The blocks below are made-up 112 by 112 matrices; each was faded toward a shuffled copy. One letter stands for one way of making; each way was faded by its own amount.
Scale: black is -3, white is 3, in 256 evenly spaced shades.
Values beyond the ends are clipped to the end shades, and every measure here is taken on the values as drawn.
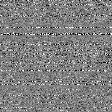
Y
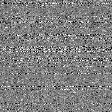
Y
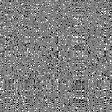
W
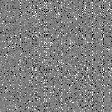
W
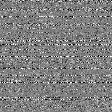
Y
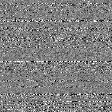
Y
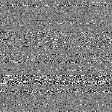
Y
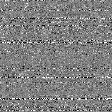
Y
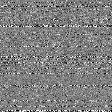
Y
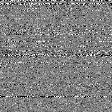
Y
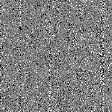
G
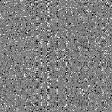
W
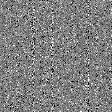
G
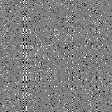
W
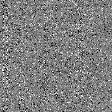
G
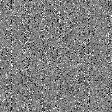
G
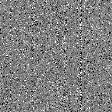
G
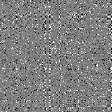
W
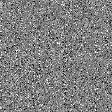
G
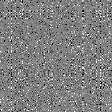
W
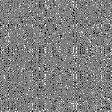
W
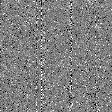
G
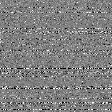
Y
